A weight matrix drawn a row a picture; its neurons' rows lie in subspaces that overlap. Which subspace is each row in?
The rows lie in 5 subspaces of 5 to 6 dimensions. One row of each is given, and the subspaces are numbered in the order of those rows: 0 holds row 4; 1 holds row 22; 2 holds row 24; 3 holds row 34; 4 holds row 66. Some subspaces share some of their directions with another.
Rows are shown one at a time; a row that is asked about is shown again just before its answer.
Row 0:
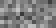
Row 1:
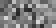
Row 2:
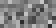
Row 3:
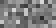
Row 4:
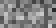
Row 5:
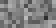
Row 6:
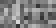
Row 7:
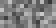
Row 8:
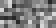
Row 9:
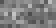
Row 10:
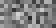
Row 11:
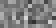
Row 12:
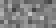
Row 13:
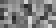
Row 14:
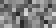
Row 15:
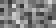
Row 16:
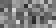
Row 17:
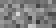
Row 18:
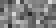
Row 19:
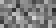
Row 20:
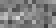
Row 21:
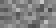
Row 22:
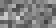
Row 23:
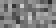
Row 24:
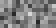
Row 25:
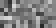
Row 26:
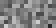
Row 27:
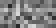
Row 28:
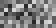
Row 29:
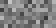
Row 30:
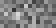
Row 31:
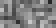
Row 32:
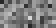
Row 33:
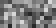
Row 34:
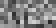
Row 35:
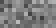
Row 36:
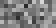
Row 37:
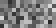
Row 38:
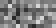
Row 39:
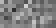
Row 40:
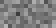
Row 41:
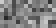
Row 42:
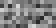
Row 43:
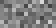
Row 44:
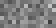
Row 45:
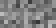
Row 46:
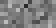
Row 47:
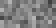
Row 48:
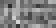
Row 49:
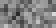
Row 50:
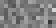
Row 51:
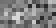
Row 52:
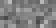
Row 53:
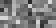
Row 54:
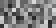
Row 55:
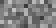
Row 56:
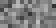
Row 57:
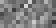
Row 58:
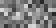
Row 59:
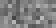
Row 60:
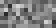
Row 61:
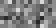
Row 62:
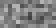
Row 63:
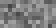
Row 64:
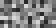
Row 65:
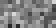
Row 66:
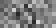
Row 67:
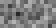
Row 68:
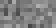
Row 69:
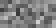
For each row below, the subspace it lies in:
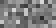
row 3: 2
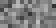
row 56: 2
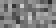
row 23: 4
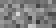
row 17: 4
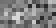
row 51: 1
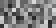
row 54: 0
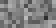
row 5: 3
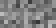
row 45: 3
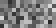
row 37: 0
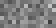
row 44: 0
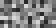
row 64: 3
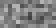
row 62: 4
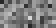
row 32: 0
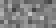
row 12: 3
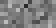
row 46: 3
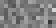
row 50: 0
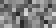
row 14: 2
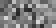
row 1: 4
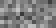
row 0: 1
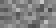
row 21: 4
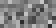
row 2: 3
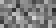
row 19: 0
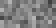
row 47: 0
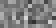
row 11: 3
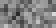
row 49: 2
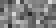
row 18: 2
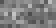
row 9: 2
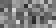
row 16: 3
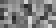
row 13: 3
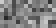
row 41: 0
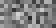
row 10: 4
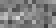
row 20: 1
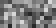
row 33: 2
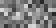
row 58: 4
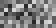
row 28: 1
